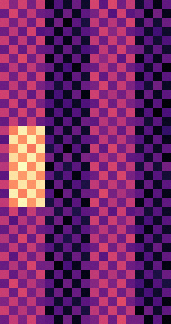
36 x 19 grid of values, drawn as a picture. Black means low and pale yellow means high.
The middle left is the ninth with the highest average. Stripes running up and down repeat 2 times from left to right. An odd patch, higher than its surroundings, sits in the middle left.
